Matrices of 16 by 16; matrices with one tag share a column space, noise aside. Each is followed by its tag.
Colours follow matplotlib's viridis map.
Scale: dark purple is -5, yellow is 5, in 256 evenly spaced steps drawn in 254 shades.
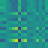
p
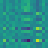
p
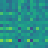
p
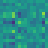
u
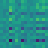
p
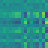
u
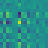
u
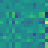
u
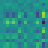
u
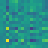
p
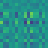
u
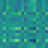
p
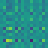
p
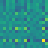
p
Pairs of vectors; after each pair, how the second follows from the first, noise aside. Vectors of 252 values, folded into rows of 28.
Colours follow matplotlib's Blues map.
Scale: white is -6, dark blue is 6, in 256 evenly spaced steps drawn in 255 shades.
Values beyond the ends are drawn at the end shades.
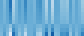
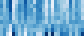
scaled up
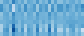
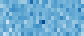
shuffled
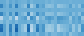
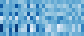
scaled up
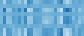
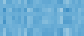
shrunk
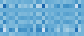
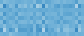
shrunk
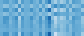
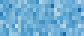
shuffled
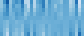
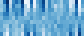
scaled up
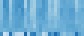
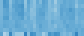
shrunk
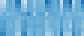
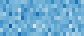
shuffled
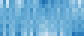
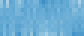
shrunk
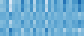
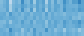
shrunk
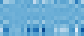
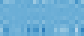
shrunk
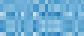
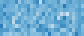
shuffled
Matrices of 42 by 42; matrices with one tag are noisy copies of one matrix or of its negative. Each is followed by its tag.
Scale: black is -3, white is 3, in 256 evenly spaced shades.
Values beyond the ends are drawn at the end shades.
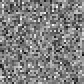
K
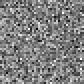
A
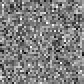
K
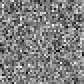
K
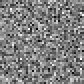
A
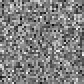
K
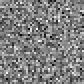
A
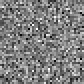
A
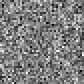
K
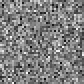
K
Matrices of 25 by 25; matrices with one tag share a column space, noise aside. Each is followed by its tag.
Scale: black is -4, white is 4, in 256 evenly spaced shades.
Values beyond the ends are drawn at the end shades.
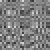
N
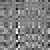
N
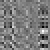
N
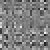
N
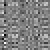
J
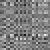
J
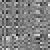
J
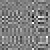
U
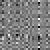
J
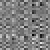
J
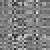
J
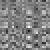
N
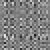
J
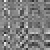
N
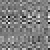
U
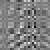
N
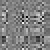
U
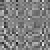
N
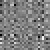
J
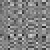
J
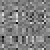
U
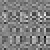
U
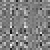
N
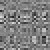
U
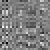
N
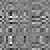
U
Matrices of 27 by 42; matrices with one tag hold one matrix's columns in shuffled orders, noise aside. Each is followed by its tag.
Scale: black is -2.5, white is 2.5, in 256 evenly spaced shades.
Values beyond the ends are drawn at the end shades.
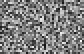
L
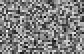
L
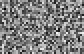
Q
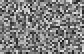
L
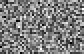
L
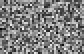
Q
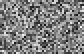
L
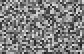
L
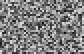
L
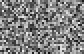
Q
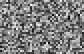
L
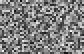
L
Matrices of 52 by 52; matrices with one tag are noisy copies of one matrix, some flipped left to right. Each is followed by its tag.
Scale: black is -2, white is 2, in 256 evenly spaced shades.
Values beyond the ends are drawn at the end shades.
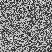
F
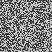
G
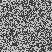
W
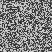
G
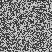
G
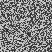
F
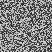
F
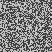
G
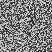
F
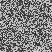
W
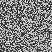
F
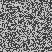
G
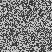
W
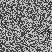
F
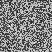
G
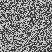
F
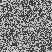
W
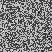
G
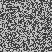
G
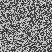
F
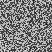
F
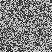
W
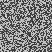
F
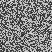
F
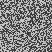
F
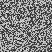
F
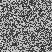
W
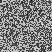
W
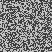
G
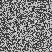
G
